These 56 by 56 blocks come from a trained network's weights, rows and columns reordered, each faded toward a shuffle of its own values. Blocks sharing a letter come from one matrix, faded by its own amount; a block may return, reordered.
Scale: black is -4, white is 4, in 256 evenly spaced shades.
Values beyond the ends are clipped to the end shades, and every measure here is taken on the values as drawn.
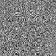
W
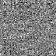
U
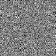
U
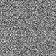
W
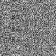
W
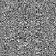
U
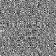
U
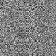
W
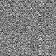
W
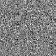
U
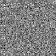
U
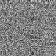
W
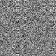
W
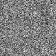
W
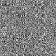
U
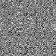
U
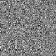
U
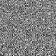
U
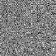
U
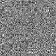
U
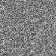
U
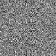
U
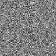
U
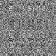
W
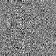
U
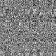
W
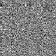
U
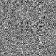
U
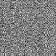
W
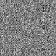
W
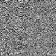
U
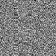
W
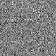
U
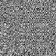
W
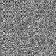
W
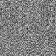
W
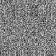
W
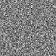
W
